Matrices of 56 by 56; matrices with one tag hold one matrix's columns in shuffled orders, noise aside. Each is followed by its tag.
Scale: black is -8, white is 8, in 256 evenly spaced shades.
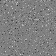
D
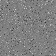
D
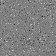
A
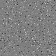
A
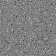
A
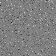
D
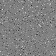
D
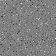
A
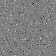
A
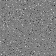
D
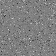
A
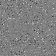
A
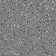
D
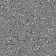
A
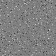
A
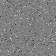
A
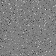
D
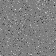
D
